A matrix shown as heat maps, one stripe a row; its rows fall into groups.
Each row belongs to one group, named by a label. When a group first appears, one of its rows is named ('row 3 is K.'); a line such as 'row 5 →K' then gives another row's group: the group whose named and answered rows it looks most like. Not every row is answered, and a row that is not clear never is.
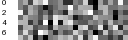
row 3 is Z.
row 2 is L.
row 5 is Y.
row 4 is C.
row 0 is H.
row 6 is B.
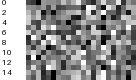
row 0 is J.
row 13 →B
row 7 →B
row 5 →H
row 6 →L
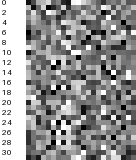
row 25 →Z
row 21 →Z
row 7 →H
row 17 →C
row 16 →J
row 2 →B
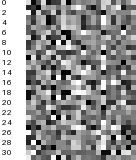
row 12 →Z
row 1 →J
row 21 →B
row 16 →J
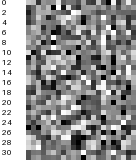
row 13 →H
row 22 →Z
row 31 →Y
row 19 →Z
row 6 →L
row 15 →B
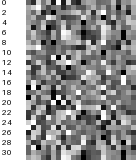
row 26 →B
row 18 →L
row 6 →Z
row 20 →C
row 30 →Z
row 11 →C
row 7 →Z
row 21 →L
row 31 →Z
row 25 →C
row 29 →C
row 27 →B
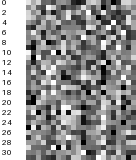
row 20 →Y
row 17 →Z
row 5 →Y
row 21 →Z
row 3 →H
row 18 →H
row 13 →H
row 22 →C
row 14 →B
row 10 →C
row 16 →H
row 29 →C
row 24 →Z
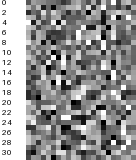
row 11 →C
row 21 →H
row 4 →C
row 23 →Z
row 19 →J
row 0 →L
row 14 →L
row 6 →L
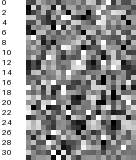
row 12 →J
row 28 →B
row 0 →Y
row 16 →H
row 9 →Z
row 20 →H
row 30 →C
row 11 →B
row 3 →Z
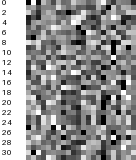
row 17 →Z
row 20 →B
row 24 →H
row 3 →J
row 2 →B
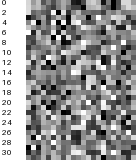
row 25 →J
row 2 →C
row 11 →B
